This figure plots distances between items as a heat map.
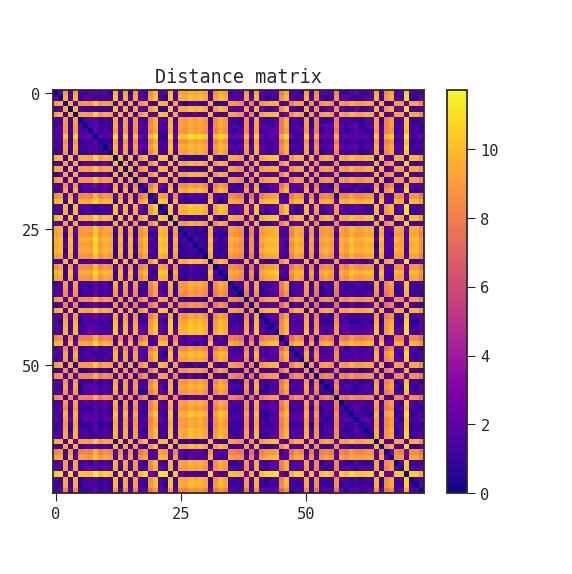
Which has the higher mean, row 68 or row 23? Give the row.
23
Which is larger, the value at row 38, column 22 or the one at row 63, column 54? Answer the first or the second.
the first
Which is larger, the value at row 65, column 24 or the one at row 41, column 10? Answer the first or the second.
the second
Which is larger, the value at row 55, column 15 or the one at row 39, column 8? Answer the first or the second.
the second
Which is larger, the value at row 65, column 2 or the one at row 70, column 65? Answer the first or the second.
the second
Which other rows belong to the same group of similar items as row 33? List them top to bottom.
2, 4, 12, 14, 16, 19, 20, 23, 25, 26, 27, 28, 29, 30, 32, 34, 38, 40, 45, 46, 50, 52, 56, 64, 66, 67, 70
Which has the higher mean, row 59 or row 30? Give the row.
30
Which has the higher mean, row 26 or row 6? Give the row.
26
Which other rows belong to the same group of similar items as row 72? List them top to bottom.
0, 1, 3, 5, 6, 7, 8, 9, 10, 11, 13, 15, 17, 18, 21, 22, 24, 31, 35, 36, 37, 39, 41, 42, 43, 44, 47, 48, 49, 51, 53, 54, 55, 57, 58, 59, 60, 61, 62, 63, 65, 68, 69, 71, 73
